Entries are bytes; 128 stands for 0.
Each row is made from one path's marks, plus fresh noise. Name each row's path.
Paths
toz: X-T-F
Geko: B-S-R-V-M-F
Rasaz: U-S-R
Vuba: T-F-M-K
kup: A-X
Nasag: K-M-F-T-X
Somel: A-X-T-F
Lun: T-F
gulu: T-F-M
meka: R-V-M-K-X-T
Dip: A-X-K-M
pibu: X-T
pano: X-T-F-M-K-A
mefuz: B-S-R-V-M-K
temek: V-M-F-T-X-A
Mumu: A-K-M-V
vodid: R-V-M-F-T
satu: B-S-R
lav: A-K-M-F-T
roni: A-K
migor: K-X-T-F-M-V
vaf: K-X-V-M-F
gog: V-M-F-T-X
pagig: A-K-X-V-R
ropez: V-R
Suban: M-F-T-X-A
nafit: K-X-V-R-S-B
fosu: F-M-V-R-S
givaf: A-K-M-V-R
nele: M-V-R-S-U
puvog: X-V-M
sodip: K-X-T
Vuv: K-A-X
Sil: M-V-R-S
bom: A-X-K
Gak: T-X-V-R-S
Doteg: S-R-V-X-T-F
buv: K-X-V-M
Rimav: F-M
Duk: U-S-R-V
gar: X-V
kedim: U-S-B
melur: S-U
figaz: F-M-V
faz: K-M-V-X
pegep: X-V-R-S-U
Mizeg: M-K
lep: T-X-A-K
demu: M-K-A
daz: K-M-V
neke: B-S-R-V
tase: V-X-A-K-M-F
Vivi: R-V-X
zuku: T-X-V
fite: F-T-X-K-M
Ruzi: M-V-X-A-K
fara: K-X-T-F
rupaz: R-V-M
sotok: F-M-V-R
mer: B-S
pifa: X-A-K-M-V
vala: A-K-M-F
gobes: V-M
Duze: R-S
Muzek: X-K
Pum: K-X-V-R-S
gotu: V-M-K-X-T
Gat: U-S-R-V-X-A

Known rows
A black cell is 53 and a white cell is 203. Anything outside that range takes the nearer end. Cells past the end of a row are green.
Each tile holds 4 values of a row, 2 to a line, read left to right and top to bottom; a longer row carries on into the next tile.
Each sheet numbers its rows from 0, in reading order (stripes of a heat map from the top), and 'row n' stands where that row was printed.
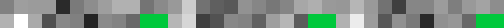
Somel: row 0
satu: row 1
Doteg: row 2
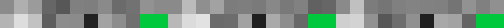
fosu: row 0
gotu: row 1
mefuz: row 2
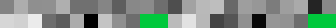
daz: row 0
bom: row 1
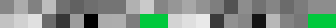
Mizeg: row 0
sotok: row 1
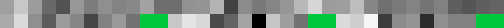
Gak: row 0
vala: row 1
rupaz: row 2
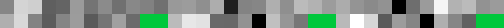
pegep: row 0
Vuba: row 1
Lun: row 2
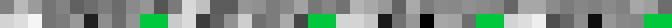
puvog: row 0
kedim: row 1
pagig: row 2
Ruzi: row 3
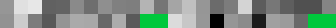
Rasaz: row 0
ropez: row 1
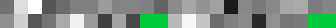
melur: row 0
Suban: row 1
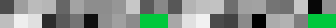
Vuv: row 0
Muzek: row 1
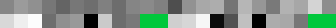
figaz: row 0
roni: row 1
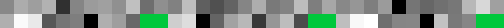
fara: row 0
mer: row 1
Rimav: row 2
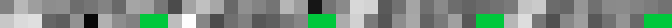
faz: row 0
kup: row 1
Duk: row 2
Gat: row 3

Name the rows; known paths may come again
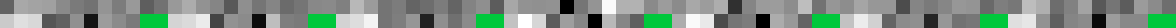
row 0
pifa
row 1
sotok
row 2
puvog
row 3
Lun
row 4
fara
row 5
temek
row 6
gar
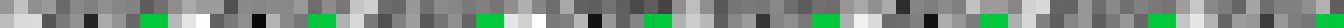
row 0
meka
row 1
migor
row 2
Gat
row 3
gobes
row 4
Sil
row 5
Nasag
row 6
pegep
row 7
zuku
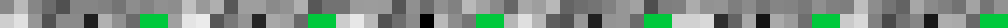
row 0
Geko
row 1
sodip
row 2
tase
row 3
Dip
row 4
givaf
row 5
nafit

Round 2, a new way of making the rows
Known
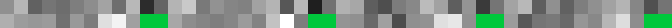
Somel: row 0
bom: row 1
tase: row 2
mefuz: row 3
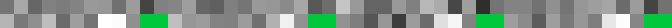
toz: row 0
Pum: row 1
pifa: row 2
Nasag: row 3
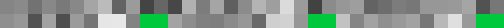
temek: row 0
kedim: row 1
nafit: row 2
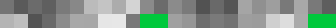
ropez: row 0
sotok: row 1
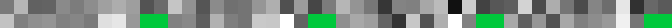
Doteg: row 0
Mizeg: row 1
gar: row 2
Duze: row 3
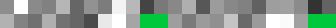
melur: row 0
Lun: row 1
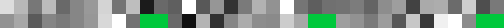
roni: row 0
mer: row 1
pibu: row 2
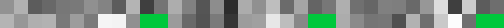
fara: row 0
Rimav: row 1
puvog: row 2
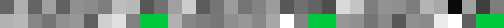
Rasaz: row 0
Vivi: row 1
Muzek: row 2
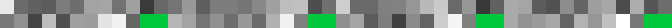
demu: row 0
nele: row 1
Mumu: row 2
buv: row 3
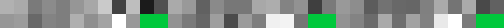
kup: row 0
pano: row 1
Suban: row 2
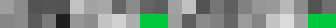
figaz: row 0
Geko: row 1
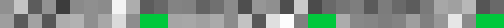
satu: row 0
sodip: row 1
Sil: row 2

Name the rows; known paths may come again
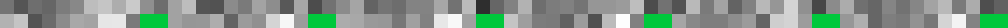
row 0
ropez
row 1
vaf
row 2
Somel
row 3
pegep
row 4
kedim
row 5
givaf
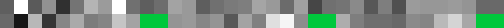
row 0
mer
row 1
migor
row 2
fosu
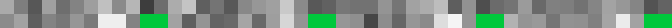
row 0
lav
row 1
neke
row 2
gog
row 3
Gak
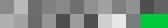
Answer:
Gat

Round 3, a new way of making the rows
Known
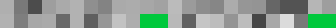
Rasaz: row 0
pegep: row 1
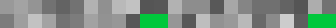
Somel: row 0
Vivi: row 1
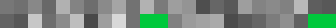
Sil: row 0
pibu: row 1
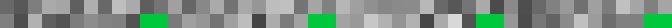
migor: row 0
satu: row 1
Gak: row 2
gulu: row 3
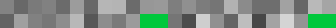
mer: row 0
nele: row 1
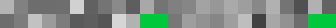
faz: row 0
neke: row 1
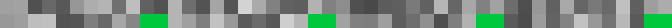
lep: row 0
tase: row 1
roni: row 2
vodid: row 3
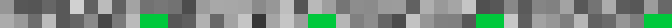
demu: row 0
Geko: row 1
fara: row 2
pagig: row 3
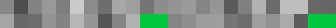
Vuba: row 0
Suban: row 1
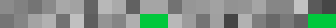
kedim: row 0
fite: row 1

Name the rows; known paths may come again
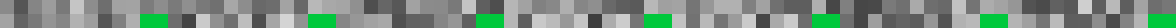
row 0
Vuba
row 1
nele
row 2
pibu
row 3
pegep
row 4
Pum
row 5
figaz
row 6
demu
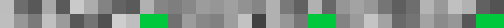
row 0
tase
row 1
neke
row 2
Somel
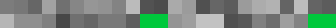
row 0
sodip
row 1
lep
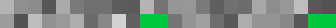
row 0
Vivi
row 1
toz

